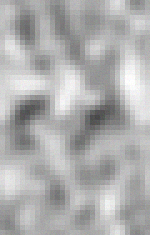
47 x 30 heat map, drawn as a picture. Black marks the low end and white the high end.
Histogram: bell-shaped. Average level on the scale: 70%. Odd rows or columns: none. Slope: none.
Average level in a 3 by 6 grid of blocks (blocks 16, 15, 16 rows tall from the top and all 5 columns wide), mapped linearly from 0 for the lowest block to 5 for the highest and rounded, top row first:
311124
214005
322131
